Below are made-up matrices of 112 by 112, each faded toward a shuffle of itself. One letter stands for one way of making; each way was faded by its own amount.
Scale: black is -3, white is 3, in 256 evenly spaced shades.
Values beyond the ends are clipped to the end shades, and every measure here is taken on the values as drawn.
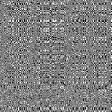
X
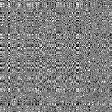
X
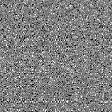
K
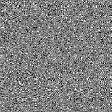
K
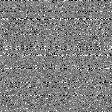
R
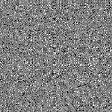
K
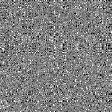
K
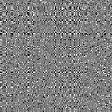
X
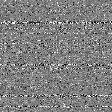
R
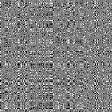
X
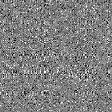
K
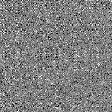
K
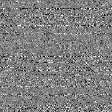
R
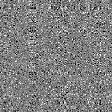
K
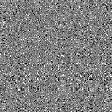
K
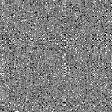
K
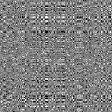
X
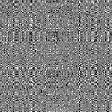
X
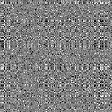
X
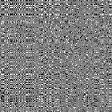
X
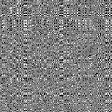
X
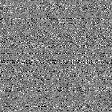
R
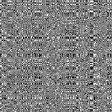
X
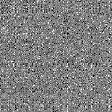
K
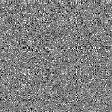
K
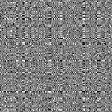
X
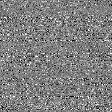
R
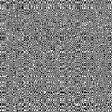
X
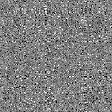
K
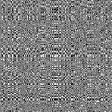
X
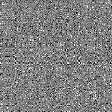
K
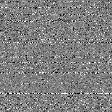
R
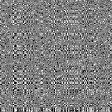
X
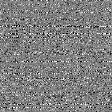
R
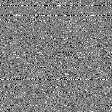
R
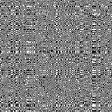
X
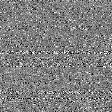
R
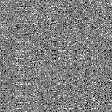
K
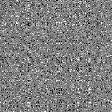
K
